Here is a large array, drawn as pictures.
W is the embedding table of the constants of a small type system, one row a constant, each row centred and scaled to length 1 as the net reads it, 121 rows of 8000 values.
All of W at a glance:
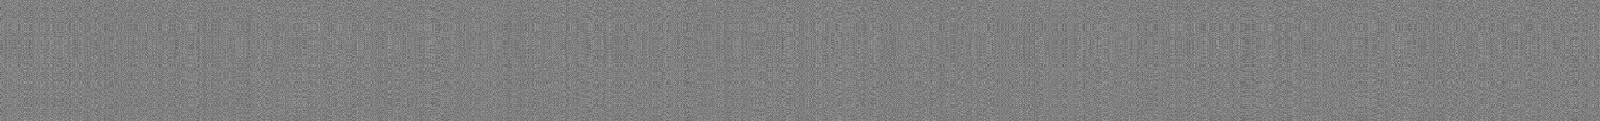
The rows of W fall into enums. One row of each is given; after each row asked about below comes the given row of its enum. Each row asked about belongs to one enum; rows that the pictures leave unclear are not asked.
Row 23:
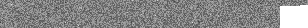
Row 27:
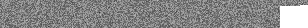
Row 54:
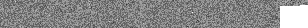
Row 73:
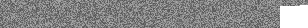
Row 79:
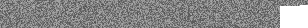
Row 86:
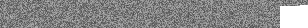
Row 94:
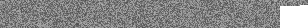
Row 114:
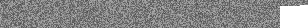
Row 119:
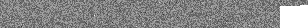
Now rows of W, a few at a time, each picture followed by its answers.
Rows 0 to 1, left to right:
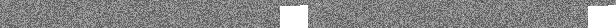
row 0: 27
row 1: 23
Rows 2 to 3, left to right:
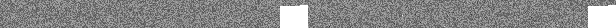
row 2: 73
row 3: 119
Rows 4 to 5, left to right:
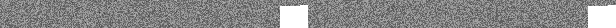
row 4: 27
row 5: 79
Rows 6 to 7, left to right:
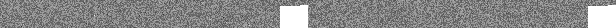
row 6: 119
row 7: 114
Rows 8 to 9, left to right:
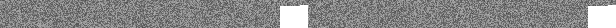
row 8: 94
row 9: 114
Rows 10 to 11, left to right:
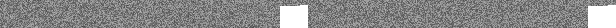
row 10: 86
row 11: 73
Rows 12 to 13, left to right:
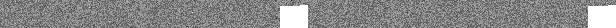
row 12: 54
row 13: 27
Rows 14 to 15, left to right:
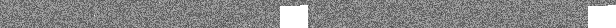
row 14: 119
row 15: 86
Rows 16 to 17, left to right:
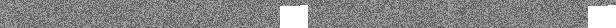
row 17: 54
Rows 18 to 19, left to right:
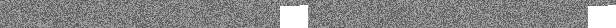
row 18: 94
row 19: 114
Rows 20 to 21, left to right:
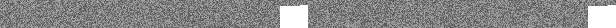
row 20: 79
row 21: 94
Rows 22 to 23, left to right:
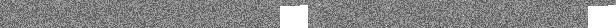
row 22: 73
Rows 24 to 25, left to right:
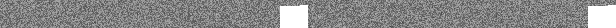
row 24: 79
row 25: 86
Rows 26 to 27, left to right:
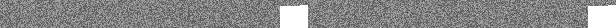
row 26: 79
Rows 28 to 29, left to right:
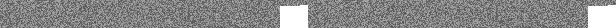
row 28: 79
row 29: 79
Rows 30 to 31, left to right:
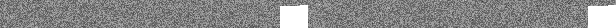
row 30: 86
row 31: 23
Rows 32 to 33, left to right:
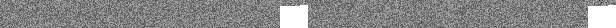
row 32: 73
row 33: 54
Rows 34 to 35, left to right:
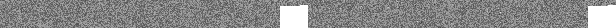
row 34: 94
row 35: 54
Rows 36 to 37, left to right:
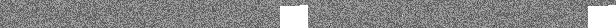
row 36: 73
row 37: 119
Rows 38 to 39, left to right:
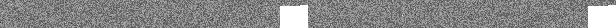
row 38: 23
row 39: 119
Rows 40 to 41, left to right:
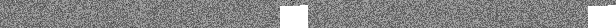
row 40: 54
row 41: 79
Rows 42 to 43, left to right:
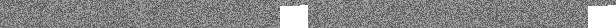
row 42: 54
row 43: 79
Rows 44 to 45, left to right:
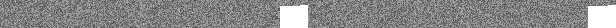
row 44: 54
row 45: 114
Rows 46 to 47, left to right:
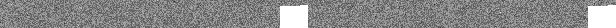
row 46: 23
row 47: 54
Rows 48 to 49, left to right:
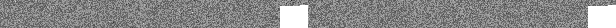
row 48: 54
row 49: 114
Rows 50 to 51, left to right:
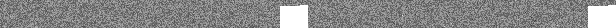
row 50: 86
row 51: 119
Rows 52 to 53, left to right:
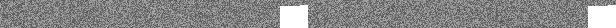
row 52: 114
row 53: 79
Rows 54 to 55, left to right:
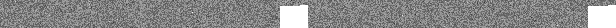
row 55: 119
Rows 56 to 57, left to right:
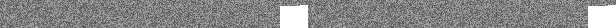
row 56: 86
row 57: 86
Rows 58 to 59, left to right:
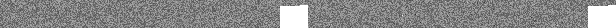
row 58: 73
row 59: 119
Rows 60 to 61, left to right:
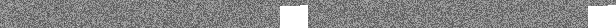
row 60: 23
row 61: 73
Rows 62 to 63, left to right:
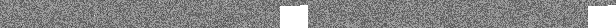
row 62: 119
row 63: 94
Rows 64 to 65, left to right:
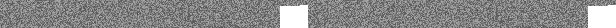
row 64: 79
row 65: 79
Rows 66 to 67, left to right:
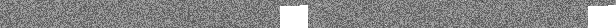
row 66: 79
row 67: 23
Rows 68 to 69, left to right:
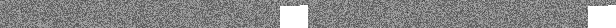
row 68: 94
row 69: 27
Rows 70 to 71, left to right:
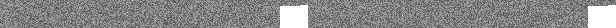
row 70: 23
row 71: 119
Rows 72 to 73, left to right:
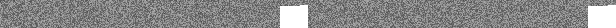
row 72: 114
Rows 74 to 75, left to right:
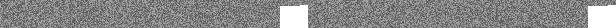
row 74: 114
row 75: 79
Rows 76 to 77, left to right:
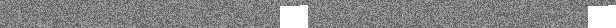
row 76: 94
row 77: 119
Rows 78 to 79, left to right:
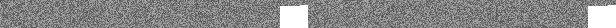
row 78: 114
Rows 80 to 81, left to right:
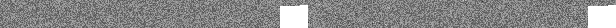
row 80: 73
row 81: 23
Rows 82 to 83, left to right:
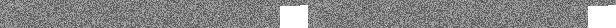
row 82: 23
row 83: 23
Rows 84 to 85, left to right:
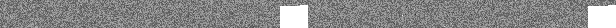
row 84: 86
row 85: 119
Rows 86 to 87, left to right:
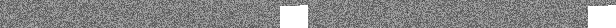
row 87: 27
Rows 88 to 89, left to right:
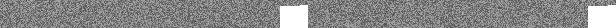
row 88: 79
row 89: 94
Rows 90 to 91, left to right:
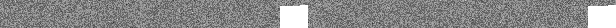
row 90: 54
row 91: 23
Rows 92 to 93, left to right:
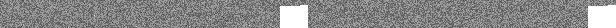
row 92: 119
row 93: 73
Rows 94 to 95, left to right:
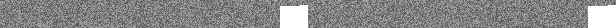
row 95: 79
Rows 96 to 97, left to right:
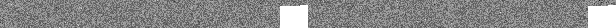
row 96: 23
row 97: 54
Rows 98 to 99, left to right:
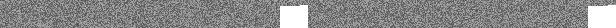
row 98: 94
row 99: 73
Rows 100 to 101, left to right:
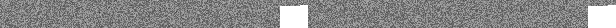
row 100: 27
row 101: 73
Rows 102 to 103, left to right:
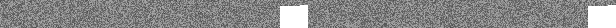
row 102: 114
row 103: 94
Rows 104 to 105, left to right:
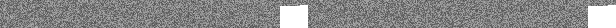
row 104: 86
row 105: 73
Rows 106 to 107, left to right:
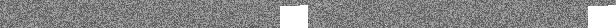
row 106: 86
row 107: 23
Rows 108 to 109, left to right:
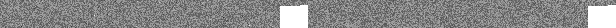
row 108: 119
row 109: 94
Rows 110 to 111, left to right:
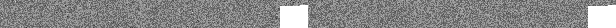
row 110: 54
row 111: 114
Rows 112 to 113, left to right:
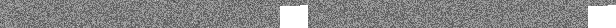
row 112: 23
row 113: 73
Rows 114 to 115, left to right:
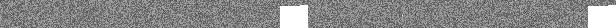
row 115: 119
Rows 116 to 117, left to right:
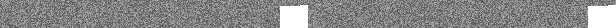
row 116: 27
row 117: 23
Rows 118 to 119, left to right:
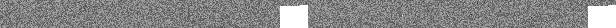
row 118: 79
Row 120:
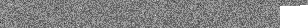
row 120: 23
